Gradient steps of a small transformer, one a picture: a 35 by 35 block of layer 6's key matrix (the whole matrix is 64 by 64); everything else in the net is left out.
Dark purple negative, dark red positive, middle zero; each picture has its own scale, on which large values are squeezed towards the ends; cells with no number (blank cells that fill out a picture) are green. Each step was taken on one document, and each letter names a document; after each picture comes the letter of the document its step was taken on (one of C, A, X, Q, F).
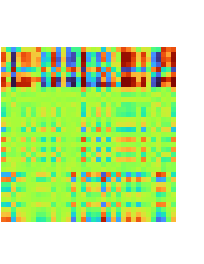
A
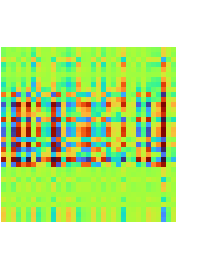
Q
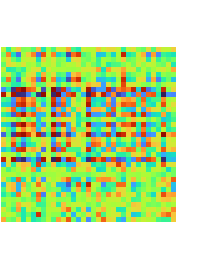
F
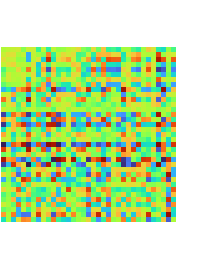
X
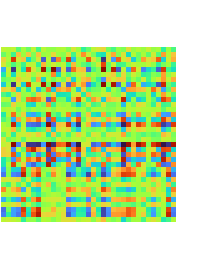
X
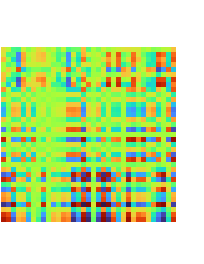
A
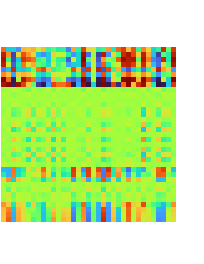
A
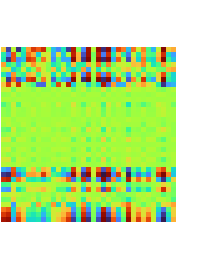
A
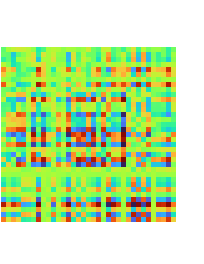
Q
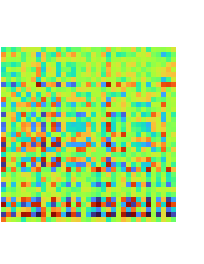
Q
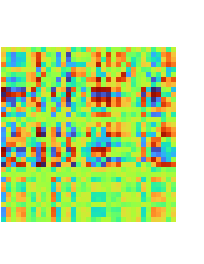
F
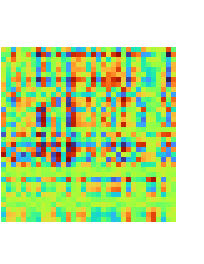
F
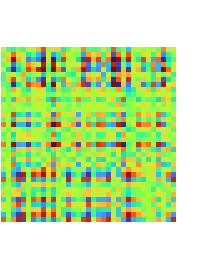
X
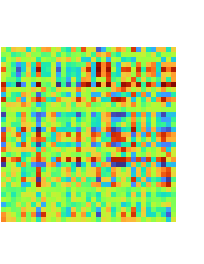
Q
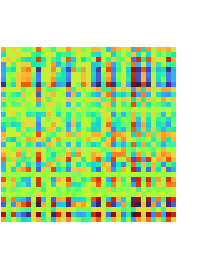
Q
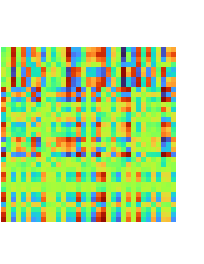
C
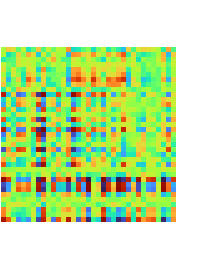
F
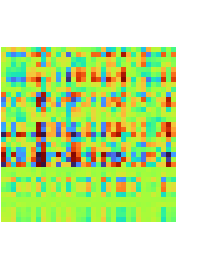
F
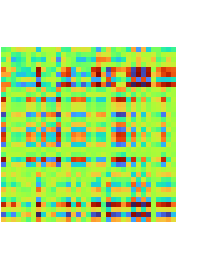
Q
